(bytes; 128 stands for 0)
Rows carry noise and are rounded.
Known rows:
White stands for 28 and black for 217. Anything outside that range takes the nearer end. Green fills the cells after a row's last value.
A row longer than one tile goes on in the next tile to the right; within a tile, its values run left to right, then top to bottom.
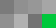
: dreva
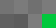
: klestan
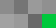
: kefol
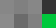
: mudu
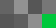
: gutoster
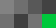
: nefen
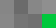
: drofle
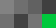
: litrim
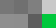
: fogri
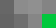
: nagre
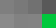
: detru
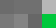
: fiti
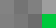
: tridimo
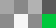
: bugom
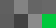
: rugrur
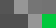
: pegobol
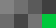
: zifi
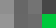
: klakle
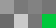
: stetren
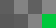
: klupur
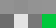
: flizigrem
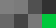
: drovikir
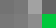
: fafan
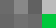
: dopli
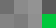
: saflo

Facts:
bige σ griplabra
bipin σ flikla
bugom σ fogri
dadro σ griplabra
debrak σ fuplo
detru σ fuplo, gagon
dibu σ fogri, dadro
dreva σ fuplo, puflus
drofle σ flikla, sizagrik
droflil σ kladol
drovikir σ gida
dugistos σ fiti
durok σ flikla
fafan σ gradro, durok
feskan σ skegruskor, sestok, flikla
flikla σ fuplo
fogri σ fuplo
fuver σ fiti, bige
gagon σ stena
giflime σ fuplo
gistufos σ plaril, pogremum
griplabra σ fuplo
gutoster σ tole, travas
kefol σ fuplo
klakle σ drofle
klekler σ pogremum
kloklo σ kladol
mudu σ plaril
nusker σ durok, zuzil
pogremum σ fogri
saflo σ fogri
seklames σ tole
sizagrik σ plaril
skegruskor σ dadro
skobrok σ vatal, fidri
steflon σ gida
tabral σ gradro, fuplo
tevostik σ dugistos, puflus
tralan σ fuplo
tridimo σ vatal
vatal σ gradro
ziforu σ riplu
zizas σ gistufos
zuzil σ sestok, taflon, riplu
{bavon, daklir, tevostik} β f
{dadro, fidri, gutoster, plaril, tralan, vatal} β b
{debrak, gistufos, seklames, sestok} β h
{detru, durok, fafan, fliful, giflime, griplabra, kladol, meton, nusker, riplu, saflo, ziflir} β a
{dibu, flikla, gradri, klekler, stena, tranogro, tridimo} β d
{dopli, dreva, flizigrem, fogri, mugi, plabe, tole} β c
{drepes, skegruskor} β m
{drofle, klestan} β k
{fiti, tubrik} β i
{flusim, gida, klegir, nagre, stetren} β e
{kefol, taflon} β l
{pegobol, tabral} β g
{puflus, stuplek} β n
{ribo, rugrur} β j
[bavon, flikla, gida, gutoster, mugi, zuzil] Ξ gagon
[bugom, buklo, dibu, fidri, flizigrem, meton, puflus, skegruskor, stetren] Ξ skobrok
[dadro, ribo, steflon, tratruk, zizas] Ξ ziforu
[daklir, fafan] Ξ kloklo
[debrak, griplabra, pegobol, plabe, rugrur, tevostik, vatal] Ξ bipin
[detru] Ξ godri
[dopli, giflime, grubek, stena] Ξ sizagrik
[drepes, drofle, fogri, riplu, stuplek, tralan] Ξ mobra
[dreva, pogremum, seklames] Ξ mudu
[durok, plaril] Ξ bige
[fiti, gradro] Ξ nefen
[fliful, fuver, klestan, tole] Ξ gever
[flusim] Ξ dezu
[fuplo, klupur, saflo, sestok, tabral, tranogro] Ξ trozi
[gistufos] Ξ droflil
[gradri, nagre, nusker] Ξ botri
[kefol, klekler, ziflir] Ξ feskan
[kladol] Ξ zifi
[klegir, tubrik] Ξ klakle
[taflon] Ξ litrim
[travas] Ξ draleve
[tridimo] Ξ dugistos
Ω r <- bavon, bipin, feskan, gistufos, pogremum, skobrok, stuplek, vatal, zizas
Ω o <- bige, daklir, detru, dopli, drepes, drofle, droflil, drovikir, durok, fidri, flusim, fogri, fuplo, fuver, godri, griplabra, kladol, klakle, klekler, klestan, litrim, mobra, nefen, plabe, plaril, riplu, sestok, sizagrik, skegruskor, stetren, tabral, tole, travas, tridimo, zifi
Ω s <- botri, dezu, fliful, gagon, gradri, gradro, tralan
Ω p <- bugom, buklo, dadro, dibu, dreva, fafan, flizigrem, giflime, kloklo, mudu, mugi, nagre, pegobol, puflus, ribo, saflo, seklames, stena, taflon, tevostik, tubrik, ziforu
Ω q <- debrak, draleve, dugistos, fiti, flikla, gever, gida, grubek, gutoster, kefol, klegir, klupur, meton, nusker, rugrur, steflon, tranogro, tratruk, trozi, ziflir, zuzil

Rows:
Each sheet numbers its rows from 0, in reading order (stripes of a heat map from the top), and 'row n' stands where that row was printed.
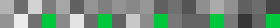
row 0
puflus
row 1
skegruskor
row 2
buklo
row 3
sestok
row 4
gagon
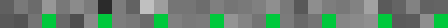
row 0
gida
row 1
kloklo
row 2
taflon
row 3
tabral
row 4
debrak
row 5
durok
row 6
giflime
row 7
ziflir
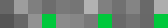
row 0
seklames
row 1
dadro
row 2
daklir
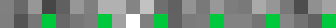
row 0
ziforu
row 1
mugi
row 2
dibu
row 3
tubrik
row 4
stena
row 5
fuplo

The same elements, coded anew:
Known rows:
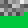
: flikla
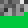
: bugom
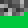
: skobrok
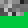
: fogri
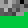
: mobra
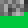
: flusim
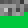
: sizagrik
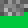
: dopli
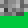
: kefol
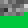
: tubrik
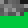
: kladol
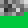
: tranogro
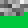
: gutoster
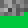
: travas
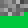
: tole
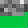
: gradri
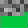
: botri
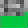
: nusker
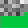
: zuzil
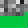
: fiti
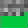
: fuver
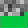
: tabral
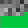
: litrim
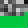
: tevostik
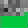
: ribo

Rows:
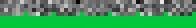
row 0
klekler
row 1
fidri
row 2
riplu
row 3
detru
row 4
pegobol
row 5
vatal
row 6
griplabra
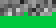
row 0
dreva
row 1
nagre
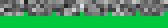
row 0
stetren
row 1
fliful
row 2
saflo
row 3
gradro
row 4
tridimo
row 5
klestan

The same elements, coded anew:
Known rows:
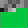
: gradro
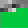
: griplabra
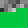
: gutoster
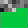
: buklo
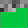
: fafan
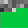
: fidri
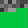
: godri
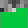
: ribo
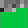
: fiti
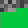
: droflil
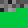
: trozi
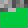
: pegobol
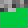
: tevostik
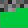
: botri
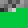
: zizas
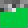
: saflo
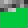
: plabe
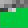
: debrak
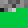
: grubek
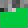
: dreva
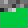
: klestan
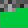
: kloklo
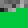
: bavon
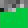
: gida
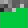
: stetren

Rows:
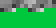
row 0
detru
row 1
rugrur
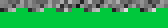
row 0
gradri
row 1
fliful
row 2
bipin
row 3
drofle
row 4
fuver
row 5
stuplek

